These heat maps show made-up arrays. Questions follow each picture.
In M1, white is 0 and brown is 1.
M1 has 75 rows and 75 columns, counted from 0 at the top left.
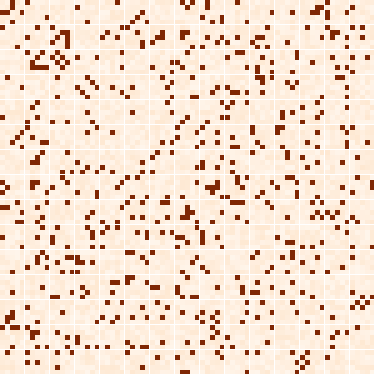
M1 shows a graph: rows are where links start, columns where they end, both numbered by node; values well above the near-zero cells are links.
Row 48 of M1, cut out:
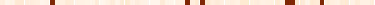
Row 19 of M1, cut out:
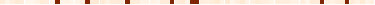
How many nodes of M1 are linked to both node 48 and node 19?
1
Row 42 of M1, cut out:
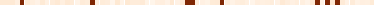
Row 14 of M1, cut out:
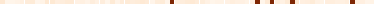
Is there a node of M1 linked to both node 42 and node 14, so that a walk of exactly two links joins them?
no
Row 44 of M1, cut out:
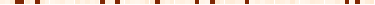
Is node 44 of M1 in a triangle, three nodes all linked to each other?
yes
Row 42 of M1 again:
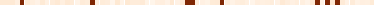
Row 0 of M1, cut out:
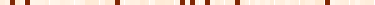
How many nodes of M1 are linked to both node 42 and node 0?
2
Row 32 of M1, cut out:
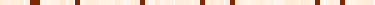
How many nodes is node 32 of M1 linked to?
8
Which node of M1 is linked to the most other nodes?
node 7
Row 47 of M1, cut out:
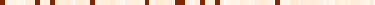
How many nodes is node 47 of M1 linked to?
10
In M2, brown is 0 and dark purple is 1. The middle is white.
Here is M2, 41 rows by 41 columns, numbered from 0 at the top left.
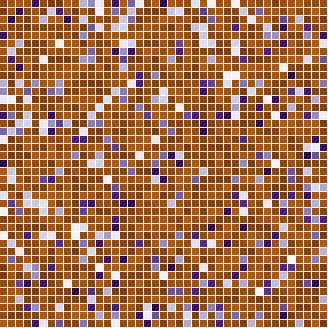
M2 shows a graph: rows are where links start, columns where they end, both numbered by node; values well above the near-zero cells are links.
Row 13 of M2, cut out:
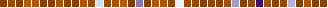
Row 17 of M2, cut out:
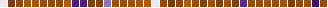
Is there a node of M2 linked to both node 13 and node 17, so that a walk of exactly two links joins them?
no
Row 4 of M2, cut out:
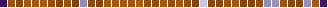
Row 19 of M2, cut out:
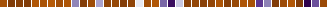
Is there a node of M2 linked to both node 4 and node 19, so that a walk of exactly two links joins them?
yes
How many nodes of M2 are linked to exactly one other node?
0
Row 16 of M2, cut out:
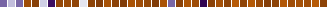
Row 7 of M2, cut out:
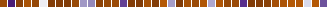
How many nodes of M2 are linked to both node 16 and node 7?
4
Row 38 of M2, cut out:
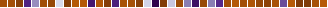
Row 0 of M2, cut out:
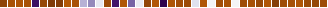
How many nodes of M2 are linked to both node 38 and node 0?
5
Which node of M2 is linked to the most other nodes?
node 14
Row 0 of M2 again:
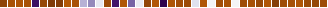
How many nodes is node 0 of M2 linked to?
11
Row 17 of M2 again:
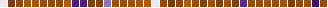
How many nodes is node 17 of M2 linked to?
7
